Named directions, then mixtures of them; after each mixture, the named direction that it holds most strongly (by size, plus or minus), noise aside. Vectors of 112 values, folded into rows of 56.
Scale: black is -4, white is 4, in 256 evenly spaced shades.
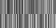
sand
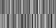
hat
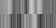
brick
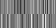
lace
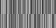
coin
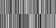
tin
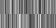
tin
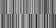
sand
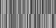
coin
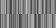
coin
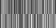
sand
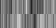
brick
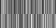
coin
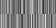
hat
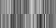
brick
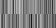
sand
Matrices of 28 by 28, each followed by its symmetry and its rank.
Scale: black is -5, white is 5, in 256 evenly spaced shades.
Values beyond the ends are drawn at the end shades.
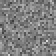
neither, full rank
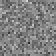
neither, full rank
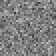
neither, full rank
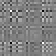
symmetric, rank two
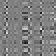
neither, rank two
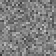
neither, full rank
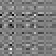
neither, rank two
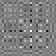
symmetric, rank two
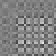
symmetric, rank two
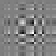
symmetric, rank one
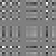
symmetric, rank one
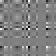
symmetric, rank one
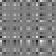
symmetric, rank one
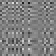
neither, rank two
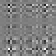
neither, rank two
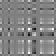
symmetric, rank one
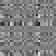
neither, rank two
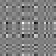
symmetric, rank one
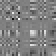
symmetric, rank two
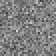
neither, full rank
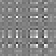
symmetric, rank two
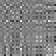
symmetric, rank two
